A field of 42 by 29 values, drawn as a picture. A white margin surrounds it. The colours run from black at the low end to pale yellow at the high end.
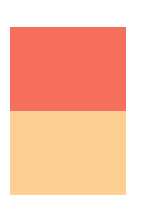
The table splits into 2 rows of 1 panel. Panel 1,1: high, flat. Panel 2,1: very high, flat.
